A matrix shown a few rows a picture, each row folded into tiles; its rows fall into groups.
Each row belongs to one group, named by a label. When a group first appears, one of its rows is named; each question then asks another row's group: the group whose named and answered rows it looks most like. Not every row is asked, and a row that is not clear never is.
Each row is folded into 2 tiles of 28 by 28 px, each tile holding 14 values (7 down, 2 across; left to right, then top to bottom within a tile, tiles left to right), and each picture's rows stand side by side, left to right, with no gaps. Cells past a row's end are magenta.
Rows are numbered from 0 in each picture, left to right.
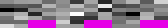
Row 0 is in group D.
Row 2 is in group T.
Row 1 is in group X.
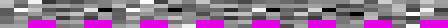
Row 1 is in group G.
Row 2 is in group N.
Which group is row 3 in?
D
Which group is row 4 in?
G
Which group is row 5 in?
G
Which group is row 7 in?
G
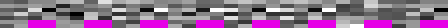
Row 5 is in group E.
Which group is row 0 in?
G
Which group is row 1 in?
T
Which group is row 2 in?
E
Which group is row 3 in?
E
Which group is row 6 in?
D
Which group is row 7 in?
G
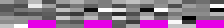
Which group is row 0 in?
D
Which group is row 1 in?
E
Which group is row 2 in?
E
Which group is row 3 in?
X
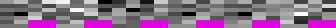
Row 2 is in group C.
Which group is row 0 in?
T
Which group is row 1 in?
N
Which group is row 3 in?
T
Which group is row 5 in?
X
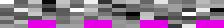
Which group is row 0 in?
N
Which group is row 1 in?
N
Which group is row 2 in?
T
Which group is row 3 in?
G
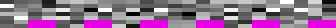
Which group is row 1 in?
E
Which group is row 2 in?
E
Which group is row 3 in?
T
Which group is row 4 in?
E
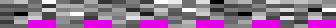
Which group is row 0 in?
T
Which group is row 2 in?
C
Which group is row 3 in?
N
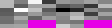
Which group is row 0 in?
N
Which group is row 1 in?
D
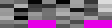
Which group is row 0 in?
C
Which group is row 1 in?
C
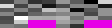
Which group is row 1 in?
C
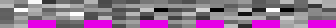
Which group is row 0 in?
N
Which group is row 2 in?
G
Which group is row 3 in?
G
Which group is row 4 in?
E
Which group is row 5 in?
D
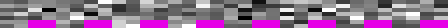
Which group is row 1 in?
C
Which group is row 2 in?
D
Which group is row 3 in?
D
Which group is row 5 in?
E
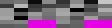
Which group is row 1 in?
C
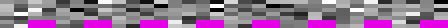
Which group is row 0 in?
G
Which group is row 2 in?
C
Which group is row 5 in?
T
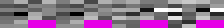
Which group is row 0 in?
T
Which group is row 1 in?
T
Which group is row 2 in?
E
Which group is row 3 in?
E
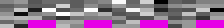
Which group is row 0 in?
E
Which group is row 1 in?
G
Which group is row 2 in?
N
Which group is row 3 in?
G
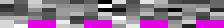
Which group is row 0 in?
D
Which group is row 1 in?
X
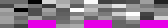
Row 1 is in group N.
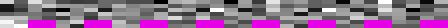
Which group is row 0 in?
D
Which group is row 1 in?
G
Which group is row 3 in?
E
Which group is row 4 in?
C
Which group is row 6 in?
C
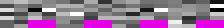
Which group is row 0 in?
E
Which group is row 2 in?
E
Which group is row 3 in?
X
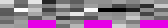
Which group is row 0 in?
N
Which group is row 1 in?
G
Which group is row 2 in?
D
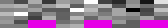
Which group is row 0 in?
X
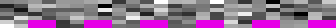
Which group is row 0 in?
D
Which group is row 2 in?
C
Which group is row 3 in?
T
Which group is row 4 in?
X
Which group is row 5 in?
T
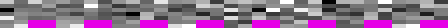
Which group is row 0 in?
D
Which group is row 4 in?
E
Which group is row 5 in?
N
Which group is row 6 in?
T
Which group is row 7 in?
D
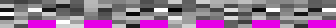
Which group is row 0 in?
G
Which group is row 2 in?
E
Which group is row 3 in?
D
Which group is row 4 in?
E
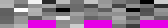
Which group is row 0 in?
N
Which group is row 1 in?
D
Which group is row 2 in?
C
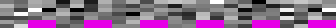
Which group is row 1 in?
C
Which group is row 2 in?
T
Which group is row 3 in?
T
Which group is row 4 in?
C
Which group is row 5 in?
E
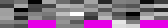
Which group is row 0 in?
C
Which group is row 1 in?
X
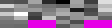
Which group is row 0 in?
X
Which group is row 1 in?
C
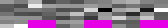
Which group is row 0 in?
D
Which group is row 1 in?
G
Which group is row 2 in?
E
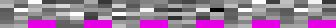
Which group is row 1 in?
X
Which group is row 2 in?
G
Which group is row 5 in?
N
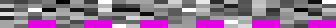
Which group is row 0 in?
G
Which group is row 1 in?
C
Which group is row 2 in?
D
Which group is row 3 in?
N
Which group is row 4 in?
D
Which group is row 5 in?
C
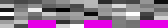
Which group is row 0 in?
G
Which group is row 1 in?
D
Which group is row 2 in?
X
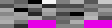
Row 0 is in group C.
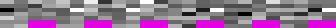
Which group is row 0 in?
D
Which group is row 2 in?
N
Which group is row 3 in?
E
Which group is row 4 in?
T
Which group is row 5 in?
E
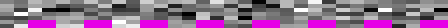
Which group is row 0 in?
G
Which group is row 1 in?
D
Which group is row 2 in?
D
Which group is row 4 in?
C
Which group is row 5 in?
N
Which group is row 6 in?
E
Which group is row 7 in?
G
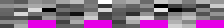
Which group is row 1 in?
T
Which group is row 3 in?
D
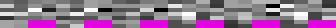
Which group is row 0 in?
G
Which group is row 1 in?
G
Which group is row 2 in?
G
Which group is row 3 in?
X
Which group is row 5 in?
X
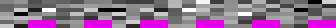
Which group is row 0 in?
E
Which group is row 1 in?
G
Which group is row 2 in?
G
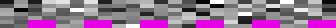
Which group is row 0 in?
C
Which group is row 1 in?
N
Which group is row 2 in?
D
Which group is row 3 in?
C
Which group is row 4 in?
X
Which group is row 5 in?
N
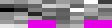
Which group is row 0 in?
D
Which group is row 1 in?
N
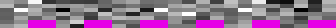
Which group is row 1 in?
G
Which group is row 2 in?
E
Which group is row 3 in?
X
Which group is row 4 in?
N
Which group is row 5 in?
C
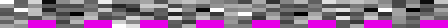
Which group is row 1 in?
T
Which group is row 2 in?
D
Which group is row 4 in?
X
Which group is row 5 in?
T
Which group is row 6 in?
E
